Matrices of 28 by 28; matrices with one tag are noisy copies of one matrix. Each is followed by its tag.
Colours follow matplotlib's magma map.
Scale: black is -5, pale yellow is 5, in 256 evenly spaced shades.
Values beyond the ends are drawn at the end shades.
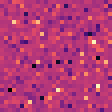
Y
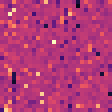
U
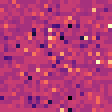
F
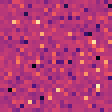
Y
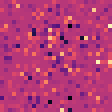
F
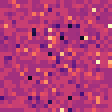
F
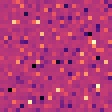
Y
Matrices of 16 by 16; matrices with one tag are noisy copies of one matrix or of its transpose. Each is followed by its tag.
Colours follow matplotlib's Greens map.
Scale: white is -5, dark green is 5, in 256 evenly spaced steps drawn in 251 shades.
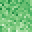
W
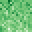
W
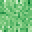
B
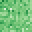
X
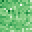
X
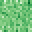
B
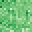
X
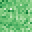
X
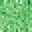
B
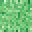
B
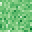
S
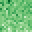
W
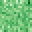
B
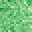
W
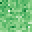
X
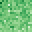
X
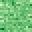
B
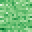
B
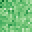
X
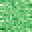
B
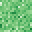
S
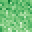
W
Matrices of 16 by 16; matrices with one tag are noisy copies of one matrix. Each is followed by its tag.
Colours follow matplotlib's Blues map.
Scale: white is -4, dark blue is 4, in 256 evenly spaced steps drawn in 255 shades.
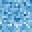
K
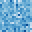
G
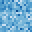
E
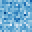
K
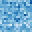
K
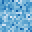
E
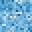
E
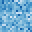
E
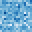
K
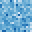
G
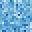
G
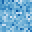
E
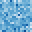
G
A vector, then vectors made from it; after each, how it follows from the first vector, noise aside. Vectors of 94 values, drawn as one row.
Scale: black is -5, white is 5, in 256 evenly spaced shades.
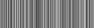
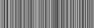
reversed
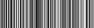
scaled up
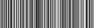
scaled up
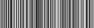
scaled up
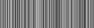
negated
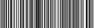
scaled up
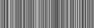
reversed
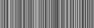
reversed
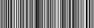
scaled up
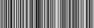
scaled up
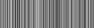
negated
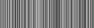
negated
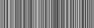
reversed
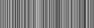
negated
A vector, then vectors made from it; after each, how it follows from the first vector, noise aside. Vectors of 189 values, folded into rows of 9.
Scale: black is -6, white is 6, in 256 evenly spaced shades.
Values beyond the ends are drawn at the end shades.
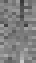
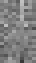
negated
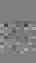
partly zeroed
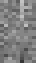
negated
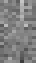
negated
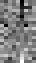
scaled up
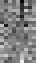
scaled up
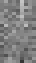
negated
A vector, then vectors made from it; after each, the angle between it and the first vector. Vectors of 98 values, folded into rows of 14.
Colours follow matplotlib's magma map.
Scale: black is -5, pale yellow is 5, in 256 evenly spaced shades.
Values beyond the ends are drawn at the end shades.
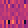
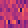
partly aligned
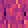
partly opposed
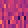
partly aligned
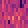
partly aligned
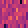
orthogonal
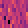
partly aligned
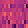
partly aligned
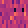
orthogonal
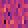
partly aligned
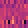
nearly parallel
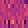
nearly parallel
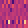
nearly opposite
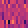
nearly parallel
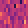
partly opposed
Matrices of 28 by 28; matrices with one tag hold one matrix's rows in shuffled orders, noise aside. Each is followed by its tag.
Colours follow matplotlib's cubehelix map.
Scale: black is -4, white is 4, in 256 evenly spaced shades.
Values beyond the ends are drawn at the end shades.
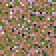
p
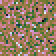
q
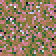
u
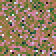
p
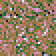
q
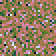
u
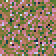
p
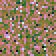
q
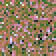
p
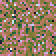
u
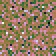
p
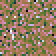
u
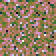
q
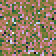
u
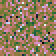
q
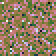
p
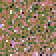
p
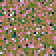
u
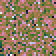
u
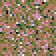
q
